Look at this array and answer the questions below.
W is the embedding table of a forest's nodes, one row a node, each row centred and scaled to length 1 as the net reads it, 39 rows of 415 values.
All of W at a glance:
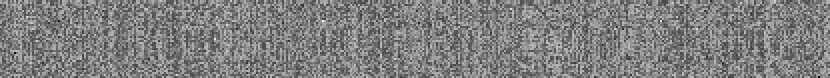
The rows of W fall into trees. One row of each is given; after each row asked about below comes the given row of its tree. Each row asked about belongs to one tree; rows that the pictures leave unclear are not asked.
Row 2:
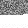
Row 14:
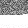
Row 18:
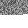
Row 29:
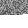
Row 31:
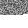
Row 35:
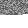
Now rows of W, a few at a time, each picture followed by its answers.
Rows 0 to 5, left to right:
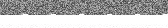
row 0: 29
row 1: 29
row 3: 35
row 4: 18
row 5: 14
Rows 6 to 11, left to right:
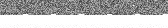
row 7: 35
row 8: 14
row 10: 29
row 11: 31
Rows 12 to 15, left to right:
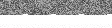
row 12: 2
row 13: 29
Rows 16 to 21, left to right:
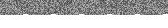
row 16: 35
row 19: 35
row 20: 18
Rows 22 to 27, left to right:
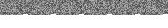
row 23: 35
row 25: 2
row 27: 35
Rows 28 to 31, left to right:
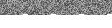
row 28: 29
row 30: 18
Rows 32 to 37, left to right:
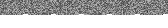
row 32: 35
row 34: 18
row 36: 18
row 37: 2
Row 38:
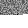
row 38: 31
